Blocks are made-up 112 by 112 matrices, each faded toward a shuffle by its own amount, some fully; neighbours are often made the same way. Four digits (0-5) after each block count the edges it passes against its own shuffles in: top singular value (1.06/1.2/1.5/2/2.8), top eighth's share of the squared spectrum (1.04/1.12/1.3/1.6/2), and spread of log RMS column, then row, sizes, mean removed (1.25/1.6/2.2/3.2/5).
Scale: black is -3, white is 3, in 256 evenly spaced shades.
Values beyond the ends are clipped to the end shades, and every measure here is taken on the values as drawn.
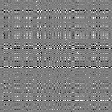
5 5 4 4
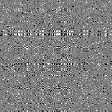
5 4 3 3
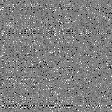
5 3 2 2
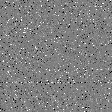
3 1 0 0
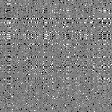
5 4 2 3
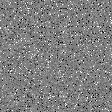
3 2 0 1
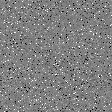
2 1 0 0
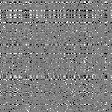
5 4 3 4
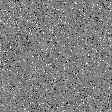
0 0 0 0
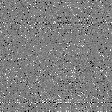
4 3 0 2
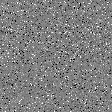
3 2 0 1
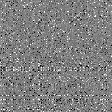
4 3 1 2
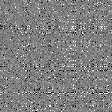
5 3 2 3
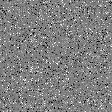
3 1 0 0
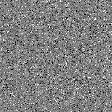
3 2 1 1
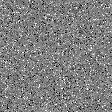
1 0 0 0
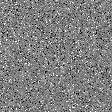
1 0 0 0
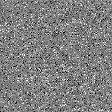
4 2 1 1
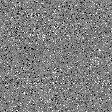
1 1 1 1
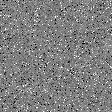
0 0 0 0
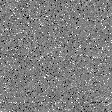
1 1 0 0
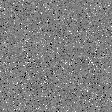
1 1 0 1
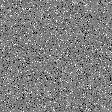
0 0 0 0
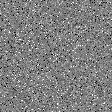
1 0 0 0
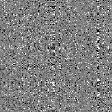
4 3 3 2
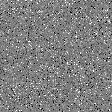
2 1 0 0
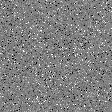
0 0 0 0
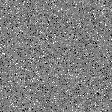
2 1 0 0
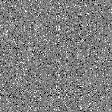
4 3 2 1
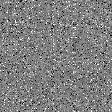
3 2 1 0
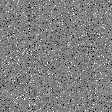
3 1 1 0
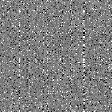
4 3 3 1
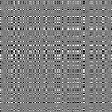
5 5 5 5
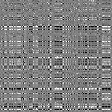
5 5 4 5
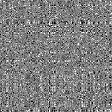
5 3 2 2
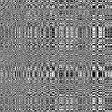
5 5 4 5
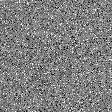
2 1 0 0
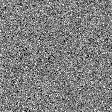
1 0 0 0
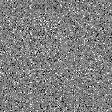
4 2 1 1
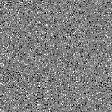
4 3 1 2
